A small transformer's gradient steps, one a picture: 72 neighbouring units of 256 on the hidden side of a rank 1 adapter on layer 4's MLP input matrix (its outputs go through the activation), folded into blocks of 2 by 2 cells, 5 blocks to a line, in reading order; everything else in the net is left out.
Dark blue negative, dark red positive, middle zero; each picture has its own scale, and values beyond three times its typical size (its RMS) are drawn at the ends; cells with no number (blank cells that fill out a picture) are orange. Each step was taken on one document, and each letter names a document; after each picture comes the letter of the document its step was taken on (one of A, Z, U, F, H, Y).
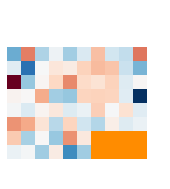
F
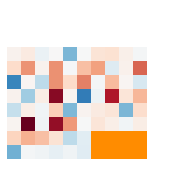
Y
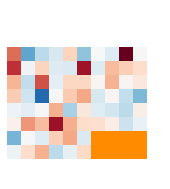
F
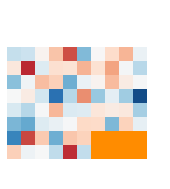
Y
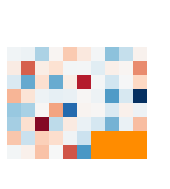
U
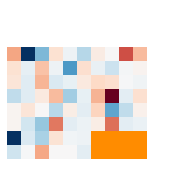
F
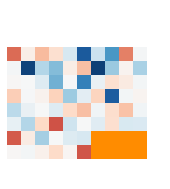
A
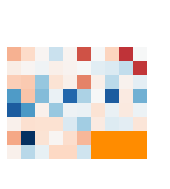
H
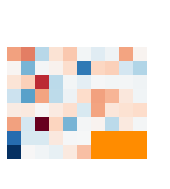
F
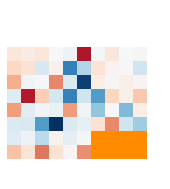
A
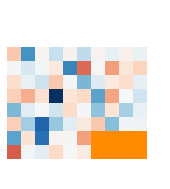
A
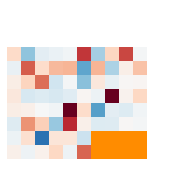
A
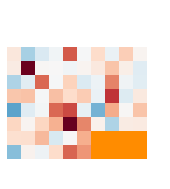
U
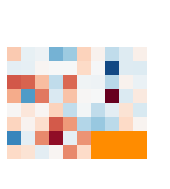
H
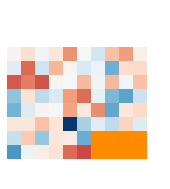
U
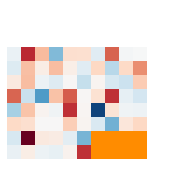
H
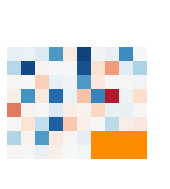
A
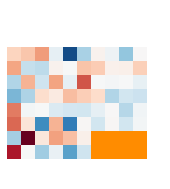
H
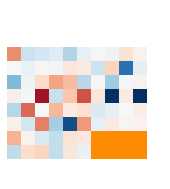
H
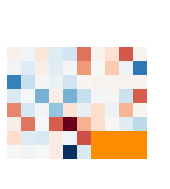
U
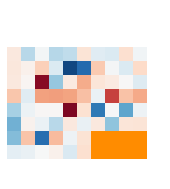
A
